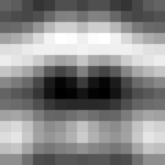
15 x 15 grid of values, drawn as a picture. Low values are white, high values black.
Mirror symmetry: left to right. Slope: none. Ninth with the lowest average: top middle. Stripes: horizontal, repeating 2 times. Ninth with the highest average: centre.
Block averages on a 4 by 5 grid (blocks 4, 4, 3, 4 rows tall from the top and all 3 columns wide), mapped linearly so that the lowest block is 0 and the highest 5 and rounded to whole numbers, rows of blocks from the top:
3 2 1 2 3 | 0 2 2 2 0 | 3 5 5 5 3 | 0 2 2 2 0
